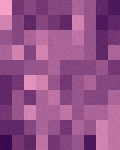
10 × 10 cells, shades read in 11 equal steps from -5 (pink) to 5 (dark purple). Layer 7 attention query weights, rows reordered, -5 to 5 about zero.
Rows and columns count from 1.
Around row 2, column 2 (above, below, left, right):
2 1 -3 3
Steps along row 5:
same down same down up same same down up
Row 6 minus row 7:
0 2 -6 -2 2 1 0 -2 0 2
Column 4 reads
2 1 -2 -3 0 -3 -1 -1 -1 -2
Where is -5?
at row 1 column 1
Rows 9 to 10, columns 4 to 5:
-1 0 / -2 2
